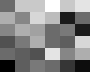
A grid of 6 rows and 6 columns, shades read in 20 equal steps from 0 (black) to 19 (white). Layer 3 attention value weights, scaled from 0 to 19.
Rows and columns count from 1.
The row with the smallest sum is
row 6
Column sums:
45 61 71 74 47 57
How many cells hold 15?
3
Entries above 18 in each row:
1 0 0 0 0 0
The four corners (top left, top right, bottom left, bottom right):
8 17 0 1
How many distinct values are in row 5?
6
